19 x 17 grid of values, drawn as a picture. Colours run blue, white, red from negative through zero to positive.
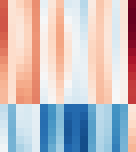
Histogram: bell-shaped. Ninth with the lowest average: bottom middle. Seam: horizontal, 70% of the way down, the top part higher.
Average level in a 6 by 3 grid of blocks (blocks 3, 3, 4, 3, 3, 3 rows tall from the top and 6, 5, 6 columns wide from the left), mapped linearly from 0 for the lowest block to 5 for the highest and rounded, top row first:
545 / 545 / 545 / 535 / 202 / 202
